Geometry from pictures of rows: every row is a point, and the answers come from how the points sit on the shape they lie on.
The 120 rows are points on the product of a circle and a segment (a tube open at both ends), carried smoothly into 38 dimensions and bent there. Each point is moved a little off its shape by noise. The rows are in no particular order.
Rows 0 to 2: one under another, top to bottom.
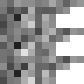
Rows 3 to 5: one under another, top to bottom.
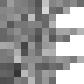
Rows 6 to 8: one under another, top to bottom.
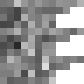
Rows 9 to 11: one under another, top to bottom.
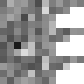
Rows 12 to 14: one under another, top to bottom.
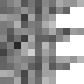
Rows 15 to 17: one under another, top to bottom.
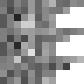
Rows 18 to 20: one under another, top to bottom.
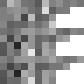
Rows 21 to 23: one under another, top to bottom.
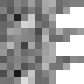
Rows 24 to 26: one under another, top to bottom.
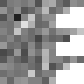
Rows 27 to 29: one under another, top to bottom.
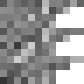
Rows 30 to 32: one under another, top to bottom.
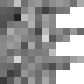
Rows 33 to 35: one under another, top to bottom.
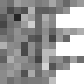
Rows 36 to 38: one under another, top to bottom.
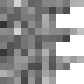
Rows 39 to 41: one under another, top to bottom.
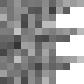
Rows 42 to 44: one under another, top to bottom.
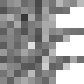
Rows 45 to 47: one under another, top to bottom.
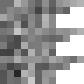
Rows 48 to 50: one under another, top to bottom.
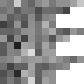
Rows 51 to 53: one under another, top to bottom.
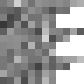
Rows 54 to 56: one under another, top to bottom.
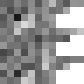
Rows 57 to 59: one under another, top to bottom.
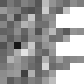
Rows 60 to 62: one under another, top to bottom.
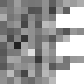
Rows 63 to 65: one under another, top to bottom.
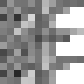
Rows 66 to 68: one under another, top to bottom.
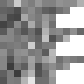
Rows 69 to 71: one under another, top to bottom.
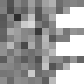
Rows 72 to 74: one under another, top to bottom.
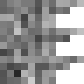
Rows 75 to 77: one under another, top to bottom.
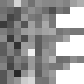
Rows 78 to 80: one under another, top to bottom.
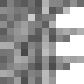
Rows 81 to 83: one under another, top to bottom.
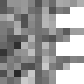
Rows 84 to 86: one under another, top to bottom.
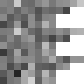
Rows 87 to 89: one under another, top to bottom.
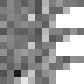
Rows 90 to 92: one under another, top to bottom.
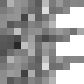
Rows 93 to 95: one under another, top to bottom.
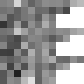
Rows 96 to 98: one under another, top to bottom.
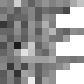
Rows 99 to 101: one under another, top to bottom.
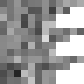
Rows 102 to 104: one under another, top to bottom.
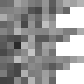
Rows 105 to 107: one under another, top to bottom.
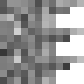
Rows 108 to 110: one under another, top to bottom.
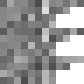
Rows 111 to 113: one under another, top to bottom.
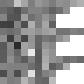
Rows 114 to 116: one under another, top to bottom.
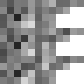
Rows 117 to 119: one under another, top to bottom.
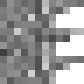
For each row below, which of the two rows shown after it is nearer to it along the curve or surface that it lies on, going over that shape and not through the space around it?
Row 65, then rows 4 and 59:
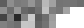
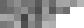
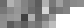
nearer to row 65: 59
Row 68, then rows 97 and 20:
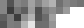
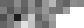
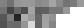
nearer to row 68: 97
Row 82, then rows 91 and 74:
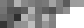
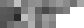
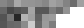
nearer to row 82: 74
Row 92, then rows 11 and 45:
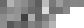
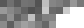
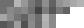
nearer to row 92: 11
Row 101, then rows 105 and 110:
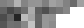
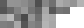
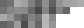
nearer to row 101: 110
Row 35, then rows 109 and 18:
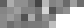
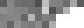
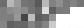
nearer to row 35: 109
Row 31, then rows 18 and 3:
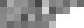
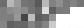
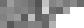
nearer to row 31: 3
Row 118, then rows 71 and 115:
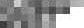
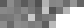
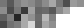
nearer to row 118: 115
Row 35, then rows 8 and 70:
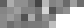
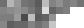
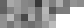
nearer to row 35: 70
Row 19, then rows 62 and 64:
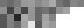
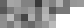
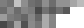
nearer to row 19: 64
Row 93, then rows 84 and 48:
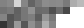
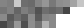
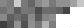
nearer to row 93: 48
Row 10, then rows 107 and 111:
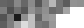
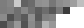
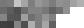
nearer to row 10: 111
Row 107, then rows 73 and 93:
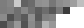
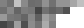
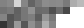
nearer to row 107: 73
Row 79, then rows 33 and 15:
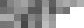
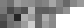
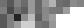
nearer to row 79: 33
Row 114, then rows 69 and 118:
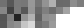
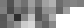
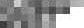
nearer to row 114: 69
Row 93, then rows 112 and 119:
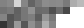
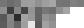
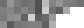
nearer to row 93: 112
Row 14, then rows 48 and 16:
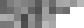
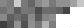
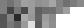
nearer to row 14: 48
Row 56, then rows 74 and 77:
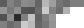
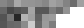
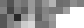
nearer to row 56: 77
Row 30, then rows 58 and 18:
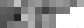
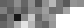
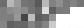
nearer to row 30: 58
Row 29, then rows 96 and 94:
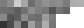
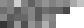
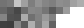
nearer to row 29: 94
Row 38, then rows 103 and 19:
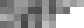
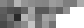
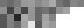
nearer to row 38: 103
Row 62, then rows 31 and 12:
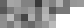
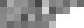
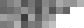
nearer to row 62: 31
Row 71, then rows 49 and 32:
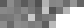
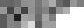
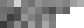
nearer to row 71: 49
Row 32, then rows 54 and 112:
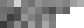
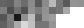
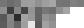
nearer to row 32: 112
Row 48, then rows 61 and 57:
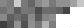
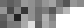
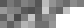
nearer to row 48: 61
